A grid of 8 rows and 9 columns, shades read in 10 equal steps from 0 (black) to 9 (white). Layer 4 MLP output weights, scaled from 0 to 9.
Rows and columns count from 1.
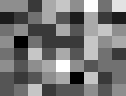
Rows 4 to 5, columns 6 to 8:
2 7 5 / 3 7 4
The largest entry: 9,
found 2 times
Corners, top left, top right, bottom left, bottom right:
5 8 3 5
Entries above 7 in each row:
2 0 0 0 0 1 0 0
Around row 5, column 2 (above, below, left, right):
0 3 4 7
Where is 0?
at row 4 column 2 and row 7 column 6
